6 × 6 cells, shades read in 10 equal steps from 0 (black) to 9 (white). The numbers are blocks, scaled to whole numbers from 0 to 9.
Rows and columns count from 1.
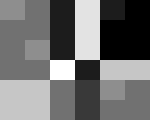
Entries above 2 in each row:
3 3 3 5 5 5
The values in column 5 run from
0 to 7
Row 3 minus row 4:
0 1 -8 7 -7 -7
